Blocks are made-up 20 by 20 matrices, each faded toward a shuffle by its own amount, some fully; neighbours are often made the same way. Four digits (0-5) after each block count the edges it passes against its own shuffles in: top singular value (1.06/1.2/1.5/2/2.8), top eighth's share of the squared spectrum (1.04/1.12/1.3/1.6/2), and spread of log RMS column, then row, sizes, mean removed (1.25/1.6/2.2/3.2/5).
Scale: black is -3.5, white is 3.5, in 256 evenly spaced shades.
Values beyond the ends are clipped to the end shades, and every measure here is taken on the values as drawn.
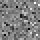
0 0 0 0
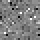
0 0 0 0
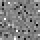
0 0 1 0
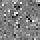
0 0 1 0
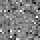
1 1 0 0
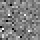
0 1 0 0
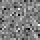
0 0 0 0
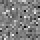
0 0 0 0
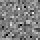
0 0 0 0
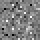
1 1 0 0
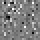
2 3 1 0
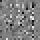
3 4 2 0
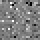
2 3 1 1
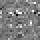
2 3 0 1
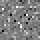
0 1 0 0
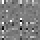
3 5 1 2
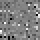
2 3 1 0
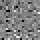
2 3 1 1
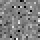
1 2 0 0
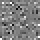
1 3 1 1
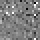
2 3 1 1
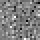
1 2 0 0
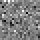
1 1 0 0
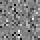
1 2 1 0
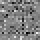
2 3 0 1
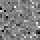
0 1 0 0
